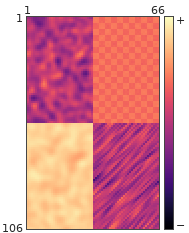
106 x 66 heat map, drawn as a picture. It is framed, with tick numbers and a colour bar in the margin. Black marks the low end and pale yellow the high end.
It is made of 2 by 2 panels. Panel 1,1: middling, blotchy. Panel 1,2: high, checkered, faint in contrast. Panel 2,1: very high, blotchy, faint in contrast. Panel 2,2: middling, slanting up to the right.
